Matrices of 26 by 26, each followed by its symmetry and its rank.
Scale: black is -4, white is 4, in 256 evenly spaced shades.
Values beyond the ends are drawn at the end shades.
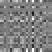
neither, rank two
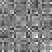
symmetric, rank three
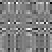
neither, rank two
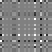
symmetric, rank one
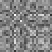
symmetric, rank three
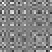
symmetric, rank three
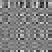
neither, rank two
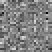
neither, rank five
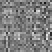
neither, rank five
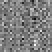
neither, rank five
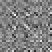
symmetric, rank three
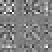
symmetric, rank three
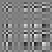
symmetric, rank one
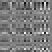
neither, rank two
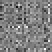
neither, rank five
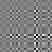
symmetric, rank one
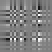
symmetric, rank one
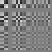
symmetric, rank one
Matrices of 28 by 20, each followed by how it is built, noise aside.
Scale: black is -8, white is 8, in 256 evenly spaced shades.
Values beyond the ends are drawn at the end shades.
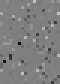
sparse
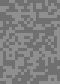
noise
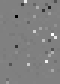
sparse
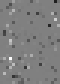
sparse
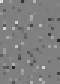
sparse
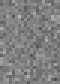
noise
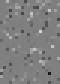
sparse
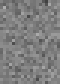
noise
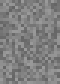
noise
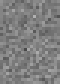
noise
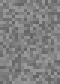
noise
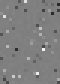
sparse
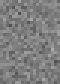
noise
